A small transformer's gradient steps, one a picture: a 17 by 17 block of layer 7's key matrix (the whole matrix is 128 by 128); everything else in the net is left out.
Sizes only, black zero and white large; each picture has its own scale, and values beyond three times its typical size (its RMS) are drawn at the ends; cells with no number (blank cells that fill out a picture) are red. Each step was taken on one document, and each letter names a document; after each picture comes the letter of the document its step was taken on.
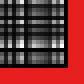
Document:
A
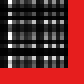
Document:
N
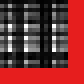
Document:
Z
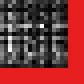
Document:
Z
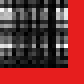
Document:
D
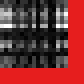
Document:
D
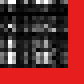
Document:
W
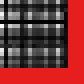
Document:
D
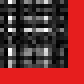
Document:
W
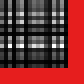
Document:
A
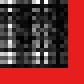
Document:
W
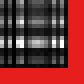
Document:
A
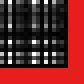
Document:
W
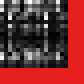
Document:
D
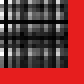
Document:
D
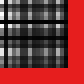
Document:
D
